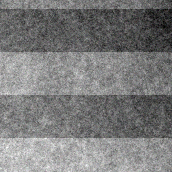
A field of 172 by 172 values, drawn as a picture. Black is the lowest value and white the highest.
Stripes: horizontal, repeating 2 times. Average level on the scale: 50%. Ninth with the lowest average: top right. Slope: up to the bottom left.
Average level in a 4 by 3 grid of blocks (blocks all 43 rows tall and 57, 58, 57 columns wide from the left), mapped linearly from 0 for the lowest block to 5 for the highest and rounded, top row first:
2 1 0 / 4 3 2 / 3 2 1 / 5 4 3
